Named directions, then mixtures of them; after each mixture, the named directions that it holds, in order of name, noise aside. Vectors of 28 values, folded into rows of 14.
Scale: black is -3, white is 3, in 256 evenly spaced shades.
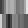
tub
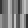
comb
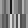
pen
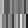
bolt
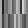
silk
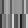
bolt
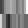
tub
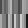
bolt, comb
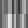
comb, tub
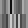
pen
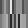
pen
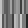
bolt, silk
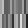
bolt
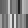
comb, pen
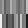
bolt, tub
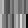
bolt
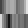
tub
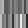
bolt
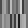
pen, silk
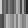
silk, tub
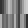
comb, tub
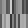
pen, tub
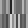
pen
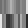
bolt, tub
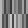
bolt, pen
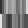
tub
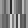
pen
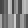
comb, silk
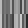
bolt, silk
